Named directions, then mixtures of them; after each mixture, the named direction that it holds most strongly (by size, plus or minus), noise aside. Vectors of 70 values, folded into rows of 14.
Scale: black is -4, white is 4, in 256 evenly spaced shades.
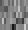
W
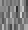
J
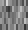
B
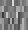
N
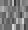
W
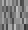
J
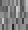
J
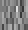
J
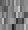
W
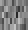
N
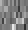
W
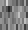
B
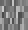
N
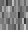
B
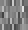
N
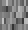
W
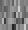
W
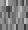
B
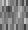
B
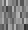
B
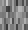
B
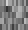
B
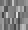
N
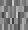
N
